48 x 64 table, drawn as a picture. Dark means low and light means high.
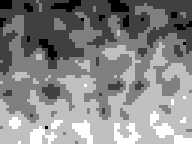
Odd rows or columns: none. Lone odd cells: 3, each lower than its neighbours. Slope: up to the bottom. Stripes: none. Ninth with the highest average: bottom right. Grain: blotchy. Ninth with the lowest average: top left.
